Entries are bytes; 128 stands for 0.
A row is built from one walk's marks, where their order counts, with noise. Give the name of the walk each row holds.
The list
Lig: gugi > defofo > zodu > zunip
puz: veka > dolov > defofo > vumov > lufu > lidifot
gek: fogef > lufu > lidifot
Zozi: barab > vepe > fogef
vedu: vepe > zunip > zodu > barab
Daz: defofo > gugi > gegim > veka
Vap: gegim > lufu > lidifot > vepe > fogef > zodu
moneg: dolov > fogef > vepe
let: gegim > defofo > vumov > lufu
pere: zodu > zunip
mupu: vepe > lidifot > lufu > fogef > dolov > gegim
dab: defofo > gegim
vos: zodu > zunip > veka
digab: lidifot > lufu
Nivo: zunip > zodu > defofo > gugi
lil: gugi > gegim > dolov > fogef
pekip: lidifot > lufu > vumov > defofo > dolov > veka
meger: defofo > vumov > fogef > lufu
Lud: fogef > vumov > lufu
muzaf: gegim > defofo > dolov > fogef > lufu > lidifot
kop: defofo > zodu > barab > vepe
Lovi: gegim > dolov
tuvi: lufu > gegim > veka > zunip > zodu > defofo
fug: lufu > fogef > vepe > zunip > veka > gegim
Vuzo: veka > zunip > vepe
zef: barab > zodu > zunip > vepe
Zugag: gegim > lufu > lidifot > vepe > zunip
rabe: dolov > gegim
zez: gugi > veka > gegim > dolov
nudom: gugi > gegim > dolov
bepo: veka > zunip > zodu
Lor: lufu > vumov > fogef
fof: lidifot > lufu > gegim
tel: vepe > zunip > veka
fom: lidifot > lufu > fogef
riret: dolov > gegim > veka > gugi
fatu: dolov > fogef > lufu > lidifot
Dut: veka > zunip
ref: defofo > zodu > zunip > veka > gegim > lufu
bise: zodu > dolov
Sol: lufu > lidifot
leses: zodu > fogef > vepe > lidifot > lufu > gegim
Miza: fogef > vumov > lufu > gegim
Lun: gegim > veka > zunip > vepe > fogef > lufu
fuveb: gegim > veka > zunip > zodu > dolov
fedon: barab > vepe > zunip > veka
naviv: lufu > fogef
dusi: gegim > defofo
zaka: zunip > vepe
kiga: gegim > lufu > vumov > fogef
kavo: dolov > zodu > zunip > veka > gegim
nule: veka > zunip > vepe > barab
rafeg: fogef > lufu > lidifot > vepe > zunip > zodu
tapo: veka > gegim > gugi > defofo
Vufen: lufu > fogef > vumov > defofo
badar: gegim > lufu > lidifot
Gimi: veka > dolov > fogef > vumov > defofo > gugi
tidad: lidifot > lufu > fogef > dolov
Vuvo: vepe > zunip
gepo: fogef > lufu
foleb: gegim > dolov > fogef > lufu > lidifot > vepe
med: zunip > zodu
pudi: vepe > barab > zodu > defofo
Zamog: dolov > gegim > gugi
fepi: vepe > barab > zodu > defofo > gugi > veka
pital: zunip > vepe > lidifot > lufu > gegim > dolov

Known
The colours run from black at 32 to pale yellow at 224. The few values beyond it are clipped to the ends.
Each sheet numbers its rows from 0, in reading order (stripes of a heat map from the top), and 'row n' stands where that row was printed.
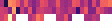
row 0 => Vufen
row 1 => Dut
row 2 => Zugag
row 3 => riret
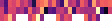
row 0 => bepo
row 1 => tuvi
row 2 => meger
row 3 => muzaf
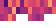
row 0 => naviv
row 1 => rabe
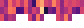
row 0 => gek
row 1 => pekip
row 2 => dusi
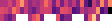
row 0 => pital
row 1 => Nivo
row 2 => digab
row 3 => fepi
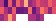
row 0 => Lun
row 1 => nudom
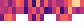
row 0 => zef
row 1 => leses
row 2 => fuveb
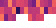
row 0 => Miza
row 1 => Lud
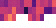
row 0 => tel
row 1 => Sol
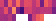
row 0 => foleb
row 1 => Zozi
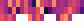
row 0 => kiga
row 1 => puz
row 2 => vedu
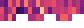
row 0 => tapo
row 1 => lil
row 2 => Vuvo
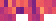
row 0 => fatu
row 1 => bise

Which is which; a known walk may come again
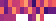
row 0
zez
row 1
fug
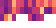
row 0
Lig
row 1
tidad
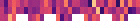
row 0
vos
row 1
Nivo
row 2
dab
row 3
meger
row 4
Vap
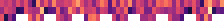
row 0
fof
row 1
ref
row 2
Lovi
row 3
zef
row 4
fom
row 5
riret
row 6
badar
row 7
pekip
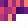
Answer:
tapo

